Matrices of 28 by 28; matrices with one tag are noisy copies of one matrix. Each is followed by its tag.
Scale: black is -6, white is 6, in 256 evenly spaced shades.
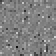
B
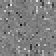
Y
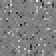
Y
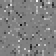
Y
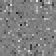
Y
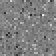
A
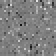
Y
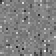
B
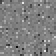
B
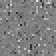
Y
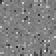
B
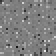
B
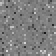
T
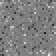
T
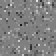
Y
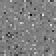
A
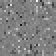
Y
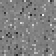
A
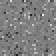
A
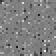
B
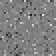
A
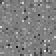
B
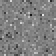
A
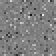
A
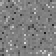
T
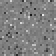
A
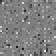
B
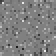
B
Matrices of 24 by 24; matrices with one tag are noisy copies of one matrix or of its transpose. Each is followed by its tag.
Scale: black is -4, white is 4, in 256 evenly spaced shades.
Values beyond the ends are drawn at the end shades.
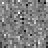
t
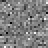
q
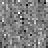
t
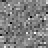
q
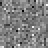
q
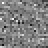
t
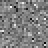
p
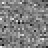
t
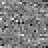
t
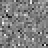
p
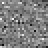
t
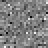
q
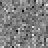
q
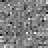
q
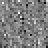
t
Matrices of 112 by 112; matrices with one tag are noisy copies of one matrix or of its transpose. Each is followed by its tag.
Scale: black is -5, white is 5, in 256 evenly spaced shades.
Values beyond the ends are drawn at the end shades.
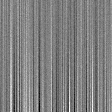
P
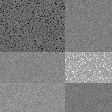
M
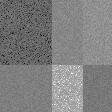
M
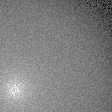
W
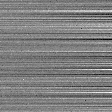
P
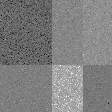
M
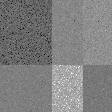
M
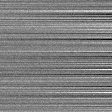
P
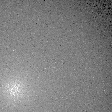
W
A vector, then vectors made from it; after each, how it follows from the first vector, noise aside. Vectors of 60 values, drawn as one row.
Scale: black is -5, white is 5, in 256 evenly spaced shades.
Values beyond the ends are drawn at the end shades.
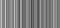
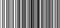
scaled up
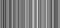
wrapped around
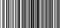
scaled up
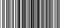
scaled up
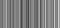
reversed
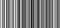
scaled up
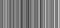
reversed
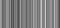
wrapped around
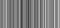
reversed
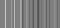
partly zeroed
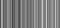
wrapped around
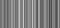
wrapped around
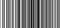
scaled up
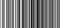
scaled up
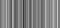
wrapped around
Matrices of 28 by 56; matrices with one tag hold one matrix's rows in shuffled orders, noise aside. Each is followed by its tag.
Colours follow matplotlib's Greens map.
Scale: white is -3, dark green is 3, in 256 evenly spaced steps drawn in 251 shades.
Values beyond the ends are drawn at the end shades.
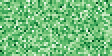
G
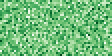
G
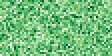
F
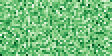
G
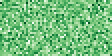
G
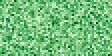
F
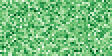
F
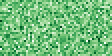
G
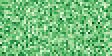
G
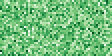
G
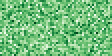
F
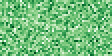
F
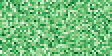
F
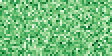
G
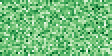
G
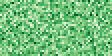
F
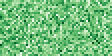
G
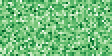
F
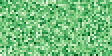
F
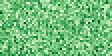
G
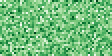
F
